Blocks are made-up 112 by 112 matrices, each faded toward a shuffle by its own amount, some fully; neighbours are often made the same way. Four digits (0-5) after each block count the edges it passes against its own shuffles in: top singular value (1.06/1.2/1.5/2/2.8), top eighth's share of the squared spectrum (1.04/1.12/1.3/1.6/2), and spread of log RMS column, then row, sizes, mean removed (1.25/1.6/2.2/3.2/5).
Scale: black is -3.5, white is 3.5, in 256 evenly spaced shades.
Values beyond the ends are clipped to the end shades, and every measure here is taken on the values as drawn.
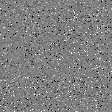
3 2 1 1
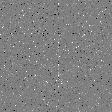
3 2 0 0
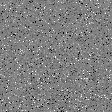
2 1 0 0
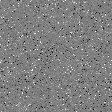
0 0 0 0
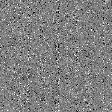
1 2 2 0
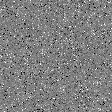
0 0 0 0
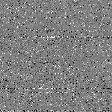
3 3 1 2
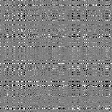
5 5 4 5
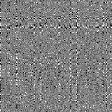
5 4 3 3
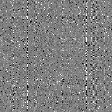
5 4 3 2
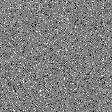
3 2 1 0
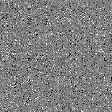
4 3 2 1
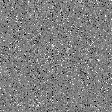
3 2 1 0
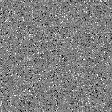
3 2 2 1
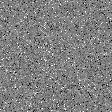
2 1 0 0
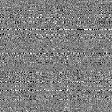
4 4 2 4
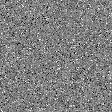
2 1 0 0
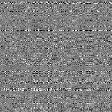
5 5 2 4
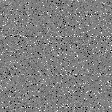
3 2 0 1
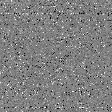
3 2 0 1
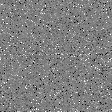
2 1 0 0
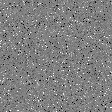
0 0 0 0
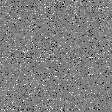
3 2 1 2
